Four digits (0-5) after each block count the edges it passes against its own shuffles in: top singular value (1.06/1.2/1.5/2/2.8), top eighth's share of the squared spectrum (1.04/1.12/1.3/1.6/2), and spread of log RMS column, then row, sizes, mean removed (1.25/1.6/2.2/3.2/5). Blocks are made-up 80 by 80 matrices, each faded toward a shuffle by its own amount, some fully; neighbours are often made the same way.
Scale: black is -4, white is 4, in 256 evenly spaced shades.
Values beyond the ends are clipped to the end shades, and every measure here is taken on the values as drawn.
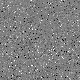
0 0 0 0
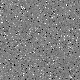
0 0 0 0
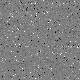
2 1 0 0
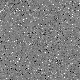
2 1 0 0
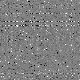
4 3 1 2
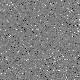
1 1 0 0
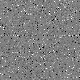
2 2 0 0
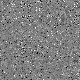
1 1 1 1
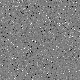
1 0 0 0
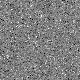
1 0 0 0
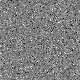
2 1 0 0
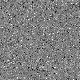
3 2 0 1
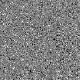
3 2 1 1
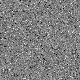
2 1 0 0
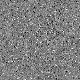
3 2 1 0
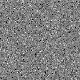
3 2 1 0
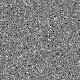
2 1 0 0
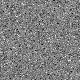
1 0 0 0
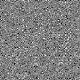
4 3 2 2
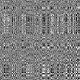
5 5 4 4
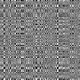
5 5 4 4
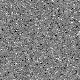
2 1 0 0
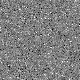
2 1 0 0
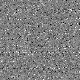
2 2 0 2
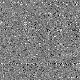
3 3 1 3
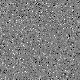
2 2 0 1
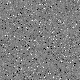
0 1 0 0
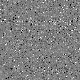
2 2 0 1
